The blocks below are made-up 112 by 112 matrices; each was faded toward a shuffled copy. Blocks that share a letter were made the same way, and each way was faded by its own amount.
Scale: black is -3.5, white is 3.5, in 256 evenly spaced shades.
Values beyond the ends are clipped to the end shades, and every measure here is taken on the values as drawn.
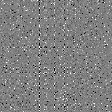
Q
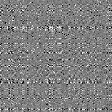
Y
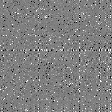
Q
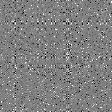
Q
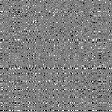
Y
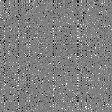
Q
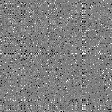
Q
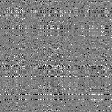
Y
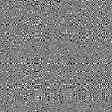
Y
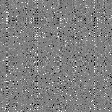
Q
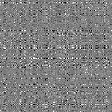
Y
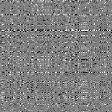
Y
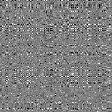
Y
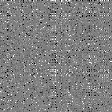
Q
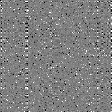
Q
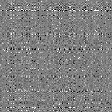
Y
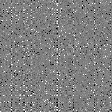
Q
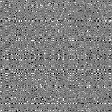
Y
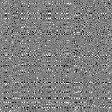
Y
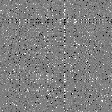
Q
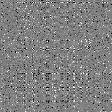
Q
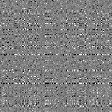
Y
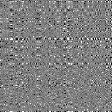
Y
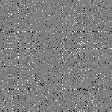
Q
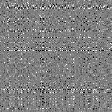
Y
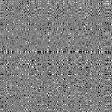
Y
